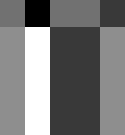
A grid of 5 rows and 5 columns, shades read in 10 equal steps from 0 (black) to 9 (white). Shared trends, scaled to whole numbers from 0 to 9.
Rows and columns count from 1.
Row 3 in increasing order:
2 2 5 5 9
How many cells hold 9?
4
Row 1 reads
4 0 4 4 2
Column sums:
24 36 12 12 22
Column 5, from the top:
2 5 5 5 5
